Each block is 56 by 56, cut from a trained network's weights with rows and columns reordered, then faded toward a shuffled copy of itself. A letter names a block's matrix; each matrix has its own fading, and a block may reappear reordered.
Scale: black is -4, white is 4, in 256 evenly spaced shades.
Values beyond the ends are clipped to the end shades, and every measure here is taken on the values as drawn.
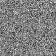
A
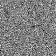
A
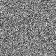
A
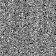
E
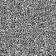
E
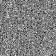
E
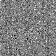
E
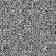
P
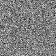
A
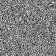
A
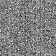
E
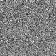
A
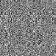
P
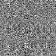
P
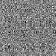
P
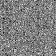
E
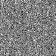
E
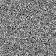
A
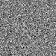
A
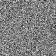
A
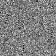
A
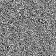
A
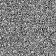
A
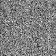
E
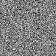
A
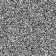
A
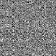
P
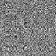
P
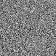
A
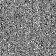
E
